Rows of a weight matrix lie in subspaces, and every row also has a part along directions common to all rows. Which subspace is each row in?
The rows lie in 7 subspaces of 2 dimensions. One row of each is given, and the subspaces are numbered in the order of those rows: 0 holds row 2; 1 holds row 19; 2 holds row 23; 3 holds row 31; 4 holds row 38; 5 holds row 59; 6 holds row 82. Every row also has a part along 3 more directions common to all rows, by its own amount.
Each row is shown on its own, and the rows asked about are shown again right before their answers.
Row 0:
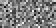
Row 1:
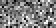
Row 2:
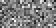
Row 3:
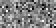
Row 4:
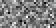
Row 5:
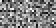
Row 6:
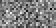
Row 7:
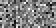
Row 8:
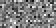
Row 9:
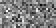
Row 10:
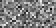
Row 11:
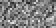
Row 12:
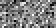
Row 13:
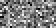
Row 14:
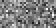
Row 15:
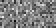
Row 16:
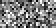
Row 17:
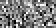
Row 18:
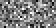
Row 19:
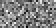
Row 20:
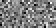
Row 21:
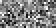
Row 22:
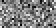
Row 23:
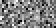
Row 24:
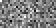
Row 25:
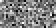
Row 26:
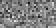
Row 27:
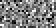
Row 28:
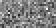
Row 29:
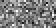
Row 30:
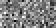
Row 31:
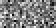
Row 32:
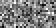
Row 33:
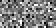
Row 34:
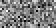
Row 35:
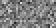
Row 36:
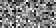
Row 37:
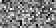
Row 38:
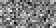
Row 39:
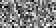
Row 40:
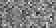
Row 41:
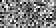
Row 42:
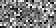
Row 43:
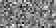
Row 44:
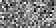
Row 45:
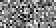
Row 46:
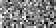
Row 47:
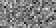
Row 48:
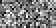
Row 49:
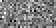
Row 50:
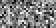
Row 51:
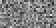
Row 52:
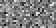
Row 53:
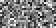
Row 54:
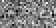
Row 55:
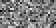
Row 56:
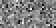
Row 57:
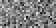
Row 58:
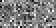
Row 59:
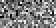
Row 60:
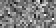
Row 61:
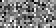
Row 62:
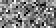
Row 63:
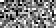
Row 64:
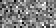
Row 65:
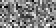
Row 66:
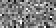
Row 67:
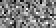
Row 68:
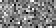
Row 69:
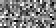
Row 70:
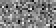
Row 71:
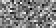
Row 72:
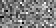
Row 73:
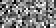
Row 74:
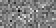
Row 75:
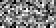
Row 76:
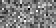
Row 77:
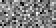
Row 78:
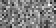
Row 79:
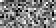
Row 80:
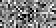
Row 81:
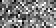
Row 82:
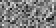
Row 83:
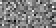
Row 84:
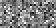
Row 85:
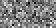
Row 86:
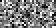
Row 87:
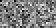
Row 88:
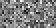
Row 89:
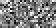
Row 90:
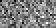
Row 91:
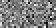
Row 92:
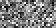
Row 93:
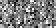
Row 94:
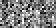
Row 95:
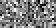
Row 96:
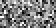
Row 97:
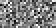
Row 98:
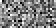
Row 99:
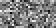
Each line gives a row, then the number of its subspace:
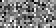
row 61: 2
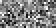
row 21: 1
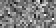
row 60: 6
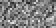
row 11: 6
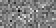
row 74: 0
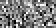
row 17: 3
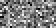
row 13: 0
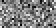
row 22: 0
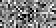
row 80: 0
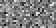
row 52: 3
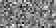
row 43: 5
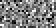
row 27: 6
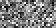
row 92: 6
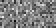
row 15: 5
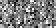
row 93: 2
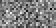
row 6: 1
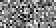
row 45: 0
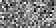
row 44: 6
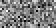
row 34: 0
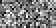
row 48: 1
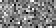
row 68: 2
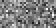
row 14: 5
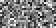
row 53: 0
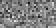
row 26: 1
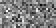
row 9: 1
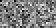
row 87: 0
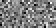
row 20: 3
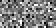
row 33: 3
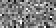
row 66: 3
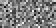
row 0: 4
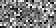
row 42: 6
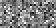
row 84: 1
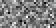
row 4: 1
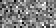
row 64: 5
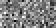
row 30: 3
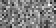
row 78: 2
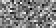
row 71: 4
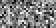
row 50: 1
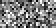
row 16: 1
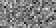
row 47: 4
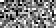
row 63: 5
